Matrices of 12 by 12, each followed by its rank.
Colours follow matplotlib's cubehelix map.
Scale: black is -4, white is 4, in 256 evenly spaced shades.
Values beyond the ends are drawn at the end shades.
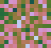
full rank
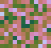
full rank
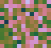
full rank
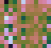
two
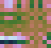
two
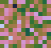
full rank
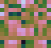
two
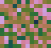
full rank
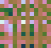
two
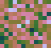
full rank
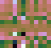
two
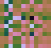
two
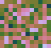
full rank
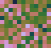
full rank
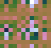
two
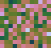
full rank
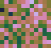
full rank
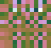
two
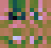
two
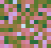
full rank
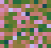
full rank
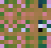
two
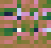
two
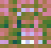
two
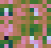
two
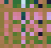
two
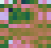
two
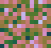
full rank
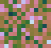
full rank
